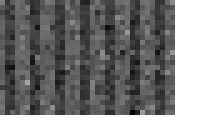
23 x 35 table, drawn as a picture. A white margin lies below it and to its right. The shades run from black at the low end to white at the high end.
Histogram: bell-shaped. Stripes: upright, repeating 7 times. Average level on the scale: 30%.
